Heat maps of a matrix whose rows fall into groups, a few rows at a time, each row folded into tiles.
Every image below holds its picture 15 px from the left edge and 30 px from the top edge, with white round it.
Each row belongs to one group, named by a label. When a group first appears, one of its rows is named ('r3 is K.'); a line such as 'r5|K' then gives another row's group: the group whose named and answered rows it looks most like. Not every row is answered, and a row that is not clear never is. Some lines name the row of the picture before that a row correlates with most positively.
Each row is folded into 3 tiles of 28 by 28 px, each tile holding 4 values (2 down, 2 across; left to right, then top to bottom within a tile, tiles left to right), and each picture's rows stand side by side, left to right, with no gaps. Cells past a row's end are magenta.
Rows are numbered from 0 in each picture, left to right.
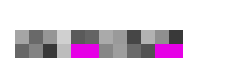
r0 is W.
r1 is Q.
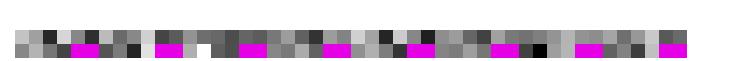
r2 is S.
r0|Q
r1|W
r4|Q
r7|W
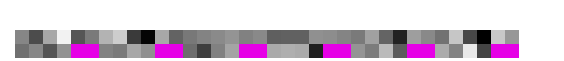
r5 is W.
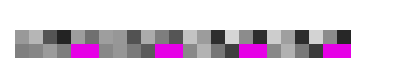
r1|Q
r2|Q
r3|Q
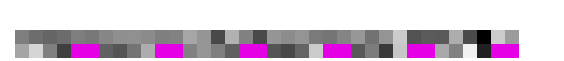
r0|S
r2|Q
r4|W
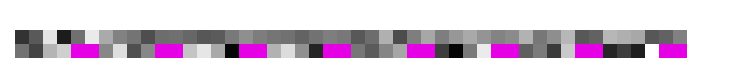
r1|S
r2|S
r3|S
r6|W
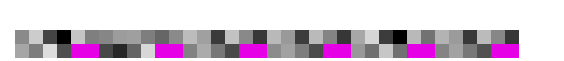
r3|Q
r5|Q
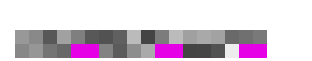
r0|Q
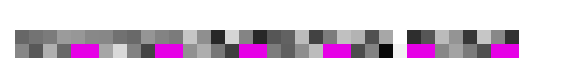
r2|Q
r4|W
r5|Q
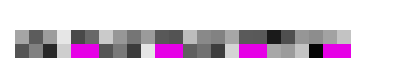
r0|W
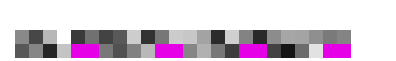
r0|W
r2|Q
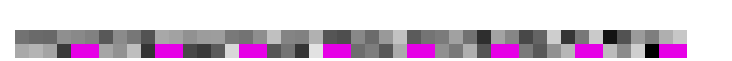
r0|S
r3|W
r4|W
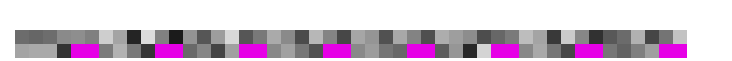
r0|S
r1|Q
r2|W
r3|Q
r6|Q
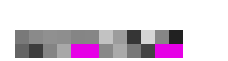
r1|Q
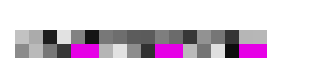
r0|Q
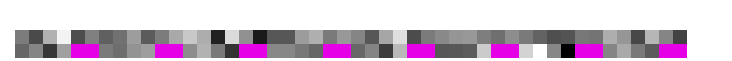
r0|W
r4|W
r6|S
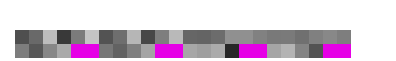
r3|S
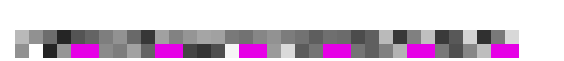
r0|S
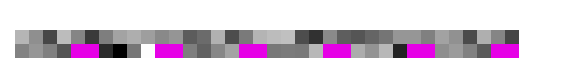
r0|Q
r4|S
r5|Q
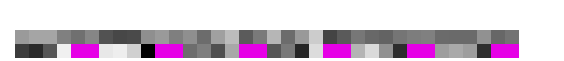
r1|S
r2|W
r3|W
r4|S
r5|S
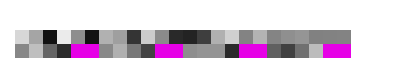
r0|Q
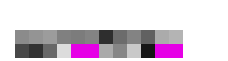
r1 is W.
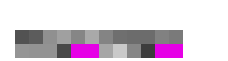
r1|S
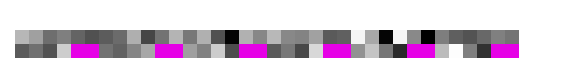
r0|W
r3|W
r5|S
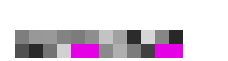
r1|Q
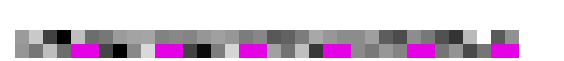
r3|S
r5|W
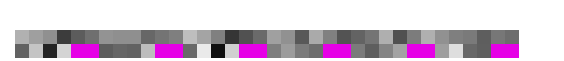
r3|Q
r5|S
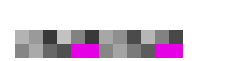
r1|Q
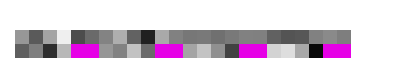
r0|W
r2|S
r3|S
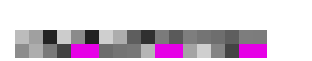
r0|Q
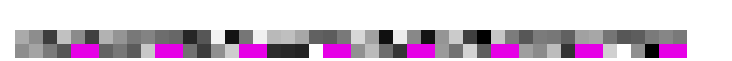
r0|Q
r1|W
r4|Q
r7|S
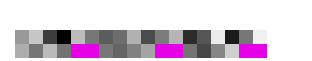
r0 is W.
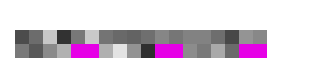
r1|S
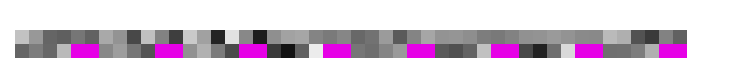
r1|Q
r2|Q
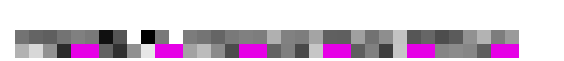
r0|S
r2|S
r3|W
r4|W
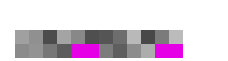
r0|Q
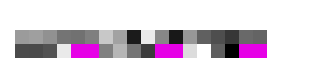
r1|Q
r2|S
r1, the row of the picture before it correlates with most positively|0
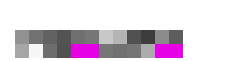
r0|S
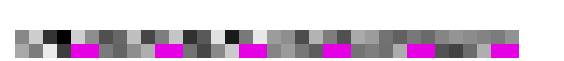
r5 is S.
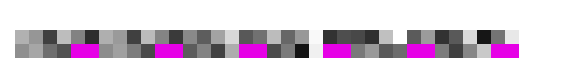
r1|Q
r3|W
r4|W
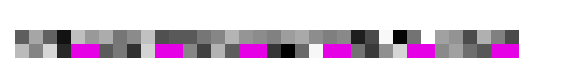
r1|W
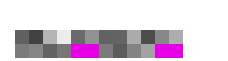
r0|W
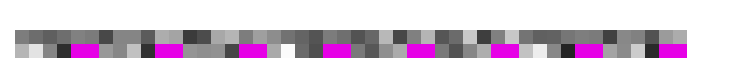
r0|S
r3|S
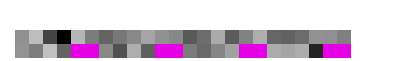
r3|S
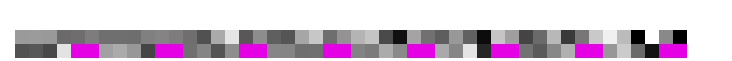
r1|S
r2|W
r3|W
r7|Q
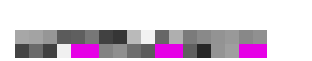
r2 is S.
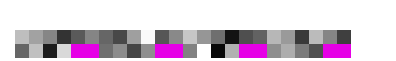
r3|Q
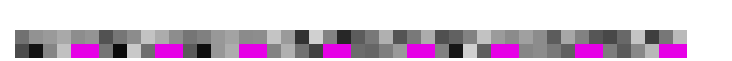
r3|Q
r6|Q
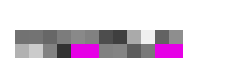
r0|S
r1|W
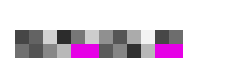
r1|W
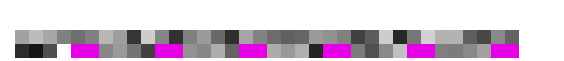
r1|Q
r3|S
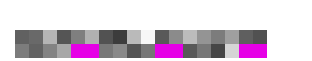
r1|W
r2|W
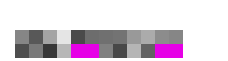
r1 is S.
